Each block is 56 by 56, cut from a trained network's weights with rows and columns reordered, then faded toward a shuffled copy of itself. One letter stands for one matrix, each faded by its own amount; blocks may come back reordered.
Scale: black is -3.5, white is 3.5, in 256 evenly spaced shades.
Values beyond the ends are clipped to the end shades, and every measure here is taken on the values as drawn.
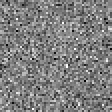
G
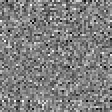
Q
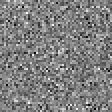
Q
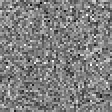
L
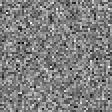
L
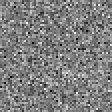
G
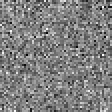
Q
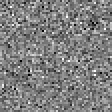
G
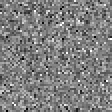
G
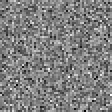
L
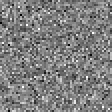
G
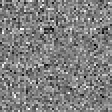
Q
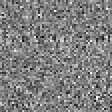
Q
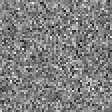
L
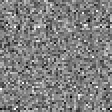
Q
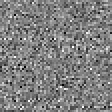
Q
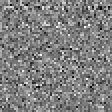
Q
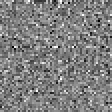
Q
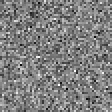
L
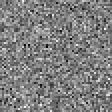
L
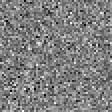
G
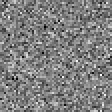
L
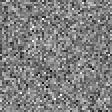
L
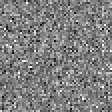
G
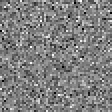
G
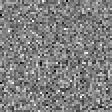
G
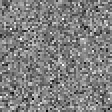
L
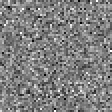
G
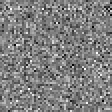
G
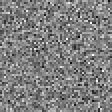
L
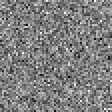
L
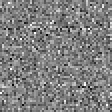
Q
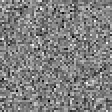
L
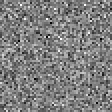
L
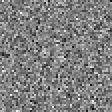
L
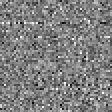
Q
